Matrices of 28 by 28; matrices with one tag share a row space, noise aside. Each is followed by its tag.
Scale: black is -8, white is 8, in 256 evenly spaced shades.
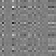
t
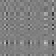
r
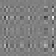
r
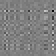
r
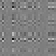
t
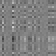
t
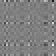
r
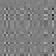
r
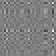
r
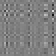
r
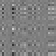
t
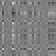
t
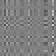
r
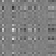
t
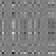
t
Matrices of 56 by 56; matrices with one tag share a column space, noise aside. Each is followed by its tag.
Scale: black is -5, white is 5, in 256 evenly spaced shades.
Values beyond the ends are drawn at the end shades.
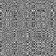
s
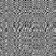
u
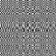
u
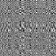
u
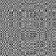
s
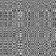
s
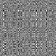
s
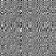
u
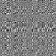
u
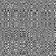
s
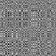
s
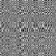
u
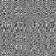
u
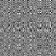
u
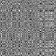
s
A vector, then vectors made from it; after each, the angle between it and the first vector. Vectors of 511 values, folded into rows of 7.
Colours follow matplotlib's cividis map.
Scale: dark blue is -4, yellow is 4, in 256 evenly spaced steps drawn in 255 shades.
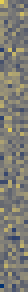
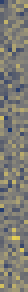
nearly opposite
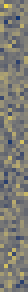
partly aligned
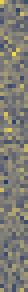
partly aligned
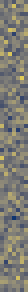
partly opposed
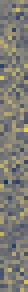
orthogonal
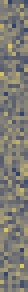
partly aligned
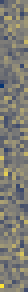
partly opposed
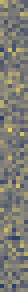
nearly parallel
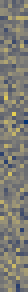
orthogonal
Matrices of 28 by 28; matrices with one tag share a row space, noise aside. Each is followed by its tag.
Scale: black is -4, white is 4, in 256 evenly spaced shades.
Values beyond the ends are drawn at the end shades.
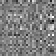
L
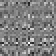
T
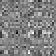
T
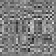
T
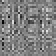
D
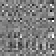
L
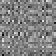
D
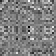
T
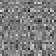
T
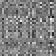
L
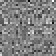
T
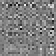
L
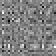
D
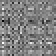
D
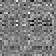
T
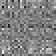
D
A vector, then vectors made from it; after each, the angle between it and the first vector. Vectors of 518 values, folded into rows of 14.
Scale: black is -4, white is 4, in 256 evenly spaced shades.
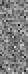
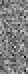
nearly parallel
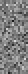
orthogonal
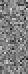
partly aligned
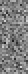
partly aligned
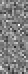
nearly opposite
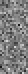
nearly parallel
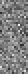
nearly opposite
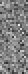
nearly opposite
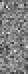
partly opposed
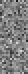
orthogonal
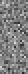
nearly opposite
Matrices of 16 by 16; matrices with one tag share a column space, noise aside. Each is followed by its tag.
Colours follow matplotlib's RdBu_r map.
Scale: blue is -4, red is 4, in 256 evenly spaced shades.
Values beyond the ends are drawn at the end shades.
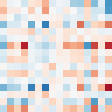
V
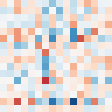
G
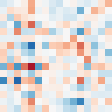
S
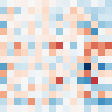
S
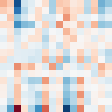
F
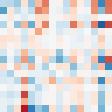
F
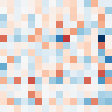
G
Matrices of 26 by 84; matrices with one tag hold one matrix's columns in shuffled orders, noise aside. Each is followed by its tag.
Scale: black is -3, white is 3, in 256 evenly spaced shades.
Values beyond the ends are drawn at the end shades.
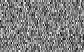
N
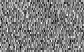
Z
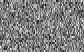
N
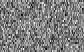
N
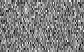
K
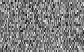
Z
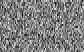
N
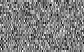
N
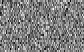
N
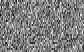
N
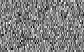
N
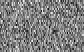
K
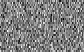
Z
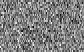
Z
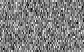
N
